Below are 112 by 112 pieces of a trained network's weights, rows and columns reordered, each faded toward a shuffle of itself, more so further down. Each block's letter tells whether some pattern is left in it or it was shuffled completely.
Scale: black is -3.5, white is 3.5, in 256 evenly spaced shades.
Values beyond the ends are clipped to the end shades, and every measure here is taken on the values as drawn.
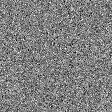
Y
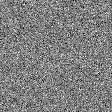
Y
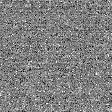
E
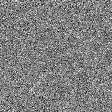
E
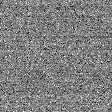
E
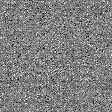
E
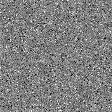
Y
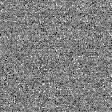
E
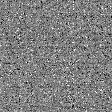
E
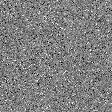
Y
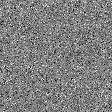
Y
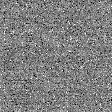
E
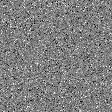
Y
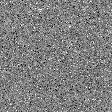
Y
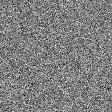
Y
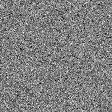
E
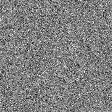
Y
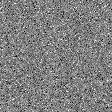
Y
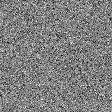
Y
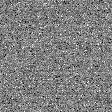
E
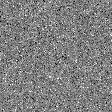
Y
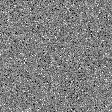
Y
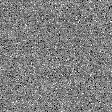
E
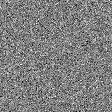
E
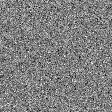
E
